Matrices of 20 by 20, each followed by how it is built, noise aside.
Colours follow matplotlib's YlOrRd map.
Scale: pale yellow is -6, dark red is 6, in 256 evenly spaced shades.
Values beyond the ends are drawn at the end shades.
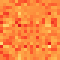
low rank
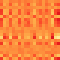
low rank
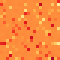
sparse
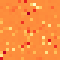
sparse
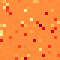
sparse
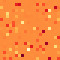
sparse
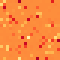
sparse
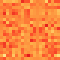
low rank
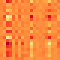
low rank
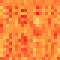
low rank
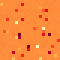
sparse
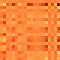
low rank
